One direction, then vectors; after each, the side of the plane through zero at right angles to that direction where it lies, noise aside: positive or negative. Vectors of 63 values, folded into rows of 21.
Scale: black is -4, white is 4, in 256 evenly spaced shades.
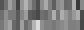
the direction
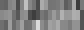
positive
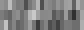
negative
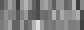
positive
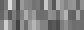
positive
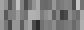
negative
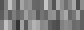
positive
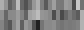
negative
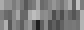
negative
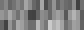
positive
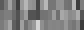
positive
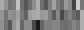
negative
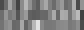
positive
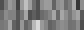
positive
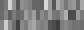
positive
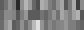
positive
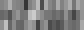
negative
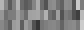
negative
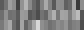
positive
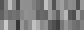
positive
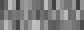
positive
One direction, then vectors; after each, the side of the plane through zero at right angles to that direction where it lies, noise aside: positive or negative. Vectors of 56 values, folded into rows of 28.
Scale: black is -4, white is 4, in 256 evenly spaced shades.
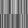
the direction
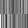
negative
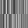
negative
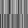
positive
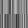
positive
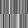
negative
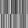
negative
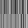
negative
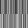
negative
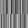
negative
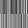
negative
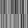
negative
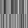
negative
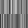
positive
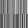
positive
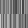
negative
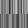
positive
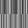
negative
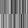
negative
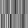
negative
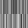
negative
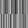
negative
